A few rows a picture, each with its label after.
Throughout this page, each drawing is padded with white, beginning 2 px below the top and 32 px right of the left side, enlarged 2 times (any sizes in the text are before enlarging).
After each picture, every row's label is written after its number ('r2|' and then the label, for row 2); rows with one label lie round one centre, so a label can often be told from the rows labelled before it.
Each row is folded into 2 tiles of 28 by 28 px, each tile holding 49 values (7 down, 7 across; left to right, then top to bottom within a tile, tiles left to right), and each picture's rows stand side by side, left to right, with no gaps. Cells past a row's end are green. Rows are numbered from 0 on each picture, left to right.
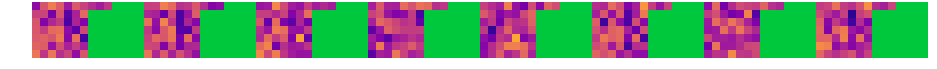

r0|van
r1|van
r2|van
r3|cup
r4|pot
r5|van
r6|cup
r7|van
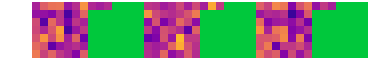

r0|van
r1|pot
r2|van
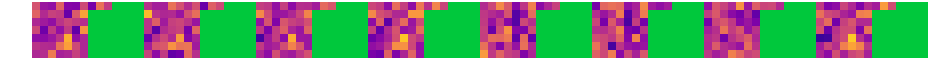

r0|pot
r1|pot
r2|pot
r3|pot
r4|van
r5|van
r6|cup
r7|pot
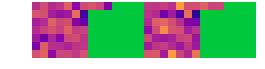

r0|cup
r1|cup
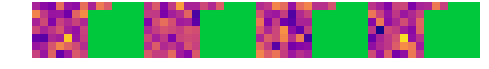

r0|pot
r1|cup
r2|van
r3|pot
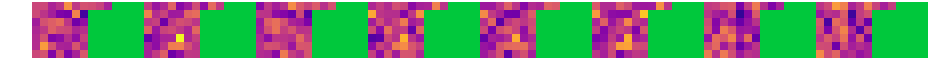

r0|cup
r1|pot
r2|cup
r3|pot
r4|pot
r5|pot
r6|van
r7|van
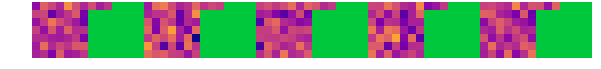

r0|cup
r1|van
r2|cup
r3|van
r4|cup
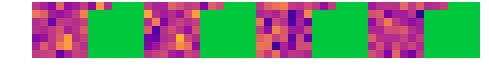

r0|pot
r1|pot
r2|van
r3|cup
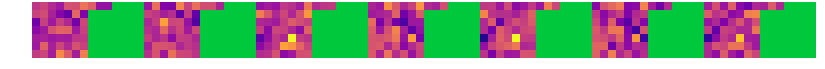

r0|cup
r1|cup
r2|pot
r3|van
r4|pot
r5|van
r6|pot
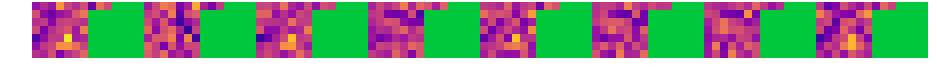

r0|pot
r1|van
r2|pot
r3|cup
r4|pot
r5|cup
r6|cup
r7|pot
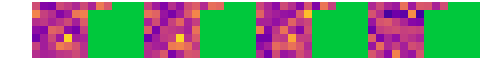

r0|pot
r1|pot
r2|pot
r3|cup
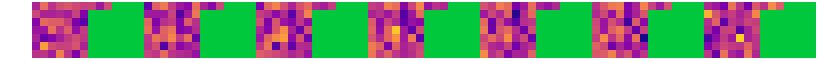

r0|cup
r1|van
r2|van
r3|van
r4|van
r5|van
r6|pot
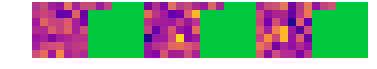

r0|cup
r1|pot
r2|van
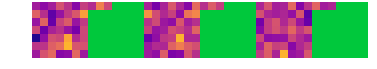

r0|pot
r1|pot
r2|cup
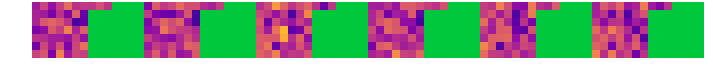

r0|cup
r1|cup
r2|van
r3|cup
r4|van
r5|van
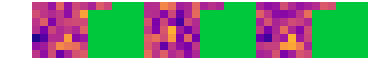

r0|pot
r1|van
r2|pot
